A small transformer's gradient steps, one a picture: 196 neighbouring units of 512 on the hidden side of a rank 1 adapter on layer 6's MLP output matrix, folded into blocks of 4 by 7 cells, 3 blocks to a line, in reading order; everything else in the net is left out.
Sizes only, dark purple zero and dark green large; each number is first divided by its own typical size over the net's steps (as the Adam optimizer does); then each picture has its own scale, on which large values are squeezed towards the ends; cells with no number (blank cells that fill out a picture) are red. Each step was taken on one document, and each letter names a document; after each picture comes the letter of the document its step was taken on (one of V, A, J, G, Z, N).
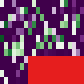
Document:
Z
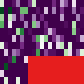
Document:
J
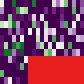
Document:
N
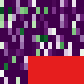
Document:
J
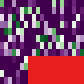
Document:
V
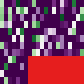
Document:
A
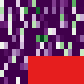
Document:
J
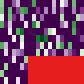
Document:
J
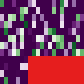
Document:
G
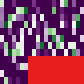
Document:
Z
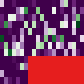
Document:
Z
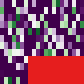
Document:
N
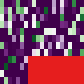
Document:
A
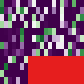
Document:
A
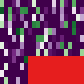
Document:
J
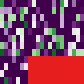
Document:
G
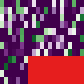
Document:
A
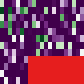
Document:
J
